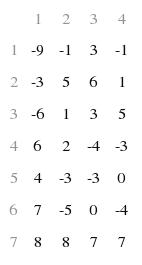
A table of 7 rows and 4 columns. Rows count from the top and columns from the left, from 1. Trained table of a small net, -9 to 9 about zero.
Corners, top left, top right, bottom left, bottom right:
-9 -1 8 7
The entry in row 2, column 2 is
5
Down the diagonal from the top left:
-9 5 3 -3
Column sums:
7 7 12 5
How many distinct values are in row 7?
2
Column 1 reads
-9 -3 -6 6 4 7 8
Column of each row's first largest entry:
3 3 4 1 1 1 1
